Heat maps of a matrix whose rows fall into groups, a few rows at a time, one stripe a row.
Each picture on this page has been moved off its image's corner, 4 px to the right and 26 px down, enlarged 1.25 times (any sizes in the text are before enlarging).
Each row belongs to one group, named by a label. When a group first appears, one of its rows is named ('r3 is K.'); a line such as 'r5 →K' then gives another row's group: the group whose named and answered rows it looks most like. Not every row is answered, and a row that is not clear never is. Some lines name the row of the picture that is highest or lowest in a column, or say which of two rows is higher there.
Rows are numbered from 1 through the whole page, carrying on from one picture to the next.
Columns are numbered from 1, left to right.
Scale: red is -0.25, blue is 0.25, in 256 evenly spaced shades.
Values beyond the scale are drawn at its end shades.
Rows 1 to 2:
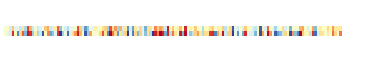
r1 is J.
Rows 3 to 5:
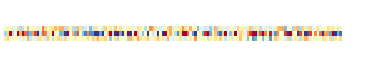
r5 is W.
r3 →J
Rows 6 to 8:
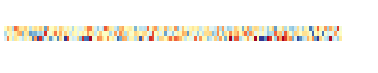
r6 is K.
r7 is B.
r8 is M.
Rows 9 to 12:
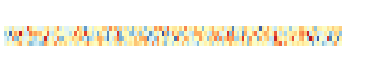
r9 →J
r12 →B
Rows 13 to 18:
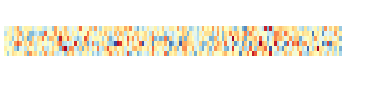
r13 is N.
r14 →B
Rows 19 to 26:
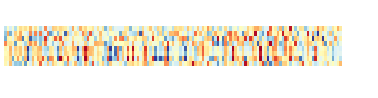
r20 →M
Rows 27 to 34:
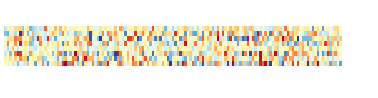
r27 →B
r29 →N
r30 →K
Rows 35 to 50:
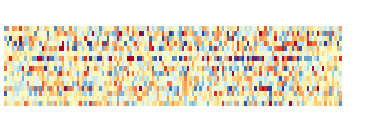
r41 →N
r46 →J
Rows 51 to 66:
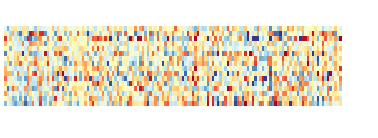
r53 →W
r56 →B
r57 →M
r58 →M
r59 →W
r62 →W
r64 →N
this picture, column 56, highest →60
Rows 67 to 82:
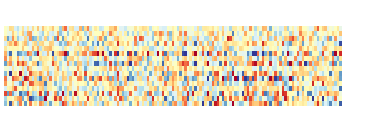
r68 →J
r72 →W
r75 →J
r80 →N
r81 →B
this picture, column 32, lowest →72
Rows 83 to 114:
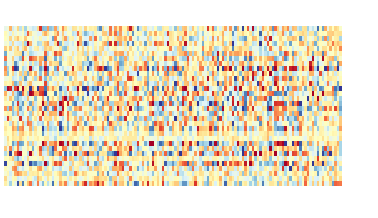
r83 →N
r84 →J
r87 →M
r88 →B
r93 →N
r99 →N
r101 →K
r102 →J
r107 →N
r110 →B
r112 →M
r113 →W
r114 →W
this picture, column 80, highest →108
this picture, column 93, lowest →95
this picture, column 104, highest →114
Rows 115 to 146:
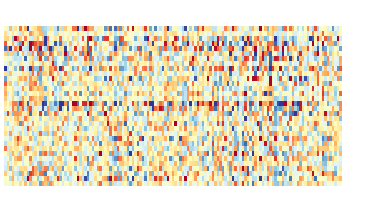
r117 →K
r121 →N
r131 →J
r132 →K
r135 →J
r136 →N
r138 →N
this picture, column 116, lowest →130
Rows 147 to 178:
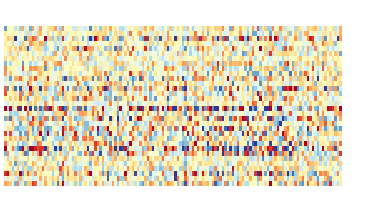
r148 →W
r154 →B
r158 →J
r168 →N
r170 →W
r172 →N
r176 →K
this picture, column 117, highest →171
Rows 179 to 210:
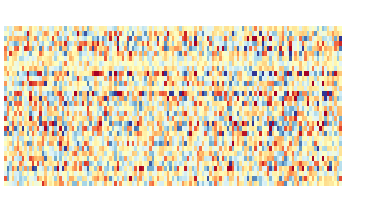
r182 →W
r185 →W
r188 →W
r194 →M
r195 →K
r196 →K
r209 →W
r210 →J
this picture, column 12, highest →207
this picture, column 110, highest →199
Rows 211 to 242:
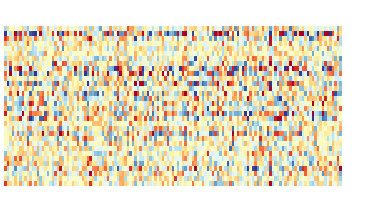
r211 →N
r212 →K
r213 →K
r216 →B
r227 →W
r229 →B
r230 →W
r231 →J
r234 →J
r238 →K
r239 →W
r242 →K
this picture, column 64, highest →224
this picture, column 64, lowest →220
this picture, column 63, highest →232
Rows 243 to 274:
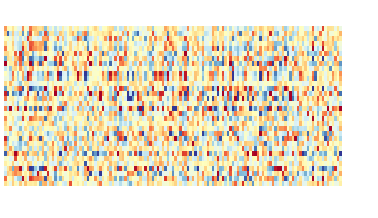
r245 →J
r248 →K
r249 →B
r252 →J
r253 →J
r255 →B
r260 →M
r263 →M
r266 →N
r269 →K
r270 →J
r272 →N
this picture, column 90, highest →264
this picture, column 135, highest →268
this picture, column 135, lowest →259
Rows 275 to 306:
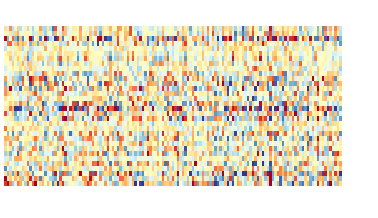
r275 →N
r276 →N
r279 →B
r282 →J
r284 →J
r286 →K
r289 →W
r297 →K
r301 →M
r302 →W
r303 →K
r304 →N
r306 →K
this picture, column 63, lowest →282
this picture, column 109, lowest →277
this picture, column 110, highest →285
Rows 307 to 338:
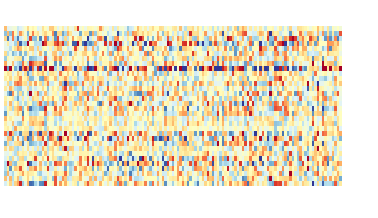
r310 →J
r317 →B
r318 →M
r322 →N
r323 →B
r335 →M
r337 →N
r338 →B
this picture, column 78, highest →310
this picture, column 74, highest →323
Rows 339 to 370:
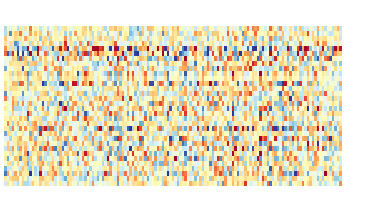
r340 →M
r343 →W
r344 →W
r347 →B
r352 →B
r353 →W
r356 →J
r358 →K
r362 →M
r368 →K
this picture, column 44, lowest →359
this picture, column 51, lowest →343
